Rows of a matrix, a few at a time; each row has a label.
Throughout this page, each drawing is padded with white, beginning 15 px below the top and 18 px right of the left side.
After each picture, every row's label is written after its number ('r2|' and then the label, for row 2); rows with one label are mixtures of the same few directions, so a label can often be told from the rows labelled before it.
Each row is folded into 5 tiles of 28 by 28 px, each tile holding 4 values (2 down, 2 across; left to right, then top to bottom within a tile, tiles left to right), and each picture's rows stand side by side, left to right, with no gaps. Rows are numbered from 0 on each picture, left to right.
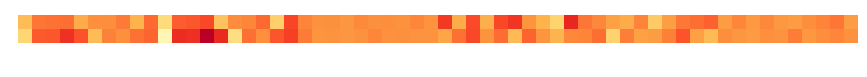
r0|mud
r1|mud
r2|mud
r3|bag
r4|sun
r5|bag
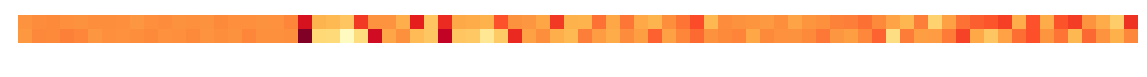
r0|mud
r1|bag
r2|mud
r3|mud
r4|bag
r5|sun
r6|sun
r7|bag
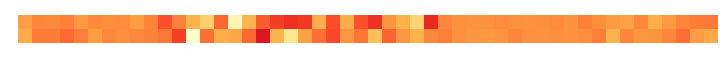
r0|mud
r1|sun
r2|bag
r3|mud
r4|sun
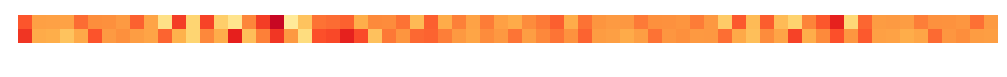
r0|mud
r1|bag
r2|mud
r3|bag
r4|mud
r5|bag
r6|mud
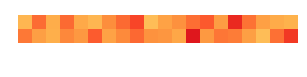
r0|bag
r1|sun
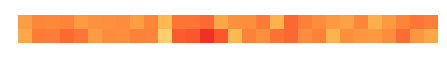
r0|mud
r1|mud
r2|sun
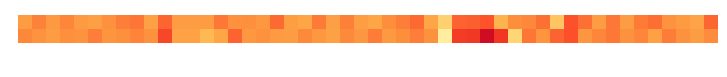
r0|bag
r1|mud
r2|bag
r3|mud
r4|bag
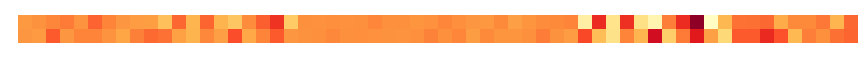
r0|sun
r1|bag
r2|sun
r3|sun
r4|bag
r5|mud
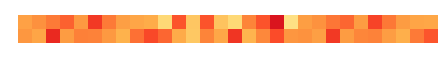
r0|sun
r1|bag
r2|sun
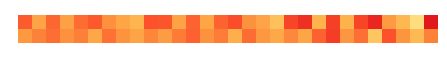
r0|bag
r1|bag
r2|bag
